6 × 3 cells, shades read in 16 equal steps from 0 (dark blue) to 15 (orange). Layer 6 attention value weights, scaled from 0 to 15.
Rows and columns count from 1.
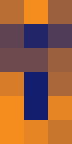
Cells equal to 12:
1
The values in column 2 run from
0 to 15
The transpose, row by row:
11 5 6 13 15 15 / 15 1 6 0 0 14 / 9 4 9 10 14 12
